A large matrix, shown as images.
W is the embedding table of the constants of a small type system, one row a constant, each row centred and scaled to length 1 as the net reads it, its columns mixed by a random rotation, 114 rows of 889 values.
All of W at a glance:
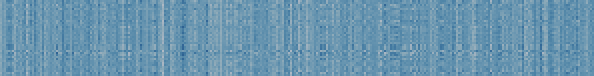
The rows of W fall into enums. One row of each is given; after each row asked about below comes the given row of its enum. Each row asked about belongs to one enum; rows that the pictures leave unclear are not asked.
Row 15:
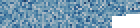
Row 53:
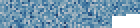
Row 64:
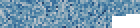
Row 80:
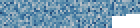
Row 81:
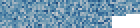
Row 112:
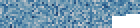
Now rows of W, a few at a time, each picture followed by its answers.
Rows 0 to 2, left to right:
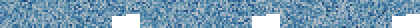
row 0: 15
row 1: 81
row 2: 64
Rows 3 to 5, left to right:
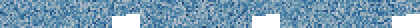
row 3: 80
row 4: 64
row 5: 81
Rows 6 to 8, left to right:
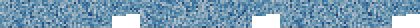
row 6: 53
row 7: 64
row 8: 53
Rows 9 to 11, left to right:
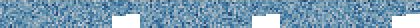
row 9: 112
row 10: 53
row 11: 15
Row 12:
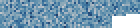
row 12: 53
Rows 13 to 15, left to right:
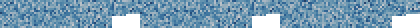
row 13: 80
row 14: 80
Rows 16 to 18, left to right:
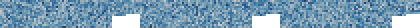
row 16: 64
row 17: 112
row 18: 15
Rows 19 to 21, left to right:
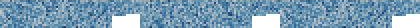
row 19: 64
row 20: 53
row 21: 64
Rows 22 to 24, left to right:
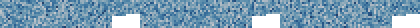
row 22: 64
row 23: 80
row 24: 53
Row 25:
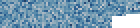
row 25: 15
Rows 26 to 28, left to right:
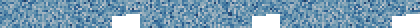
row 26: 15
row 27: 53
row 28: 15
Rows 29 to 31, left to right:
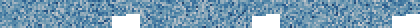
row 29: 81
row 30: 64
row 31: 112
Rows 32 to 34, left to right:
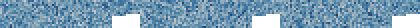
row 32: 112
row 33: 64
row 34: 53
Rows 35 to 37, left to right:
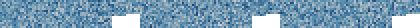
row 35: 81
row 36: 112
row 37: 80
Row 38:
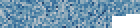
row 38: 64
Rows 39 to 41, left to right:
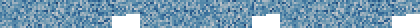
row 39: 81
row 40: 80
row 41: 81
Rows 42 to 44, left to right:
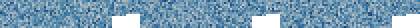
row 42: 80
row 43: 15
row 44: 53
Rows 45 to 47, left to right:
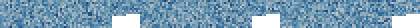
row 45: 53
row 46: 15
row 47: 81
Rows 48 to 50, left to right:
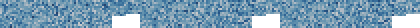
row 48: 112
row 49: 81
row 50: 81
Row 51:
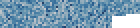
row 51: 64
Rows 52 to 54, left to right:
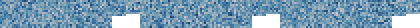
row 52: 15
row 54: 81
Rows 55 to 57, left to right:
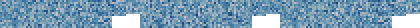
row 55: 81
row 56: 53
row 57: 81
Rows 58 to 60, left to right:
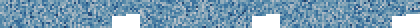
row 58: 53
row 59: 64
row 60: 15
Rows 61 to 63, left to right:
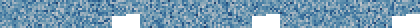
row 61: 81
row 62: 53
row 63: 80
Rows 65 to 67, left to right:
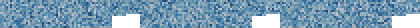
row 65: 53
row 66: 15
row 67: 81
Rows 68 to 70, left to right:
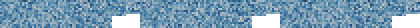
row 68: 15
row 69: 81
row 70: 15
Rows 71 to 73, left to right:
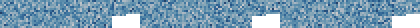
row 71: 80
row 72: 15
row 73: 81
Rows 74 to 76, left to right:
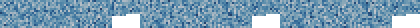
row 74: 80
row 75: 53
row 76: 53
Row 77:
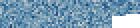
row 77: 112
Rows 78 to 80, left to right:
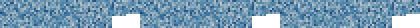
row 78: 80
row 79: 80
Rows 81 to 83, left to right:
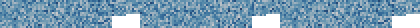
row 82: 80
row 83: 81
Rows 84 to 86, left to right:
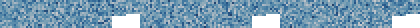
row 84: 81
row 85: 53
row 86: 112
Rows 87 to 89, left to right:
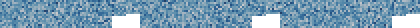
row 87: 81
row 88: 15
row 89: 80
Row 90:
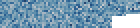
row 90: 15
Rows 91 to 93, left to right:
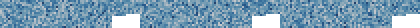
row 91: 64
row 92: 112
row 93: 53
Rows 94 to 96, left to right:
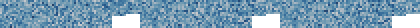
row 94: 112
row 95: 81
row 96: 81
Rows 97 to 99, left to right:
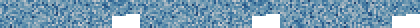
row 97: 112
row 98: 112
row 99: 53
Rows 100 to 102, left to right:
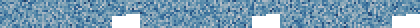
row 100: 15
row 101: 80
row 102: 53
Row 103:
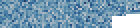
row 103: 15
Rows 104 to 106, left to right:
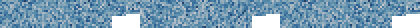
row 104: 15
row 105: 64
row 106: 15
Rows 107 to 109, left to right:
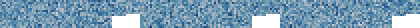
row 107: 81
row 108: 53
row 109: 112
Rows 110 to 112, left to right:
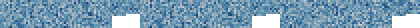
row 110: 53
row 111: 53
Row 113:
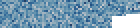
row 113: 15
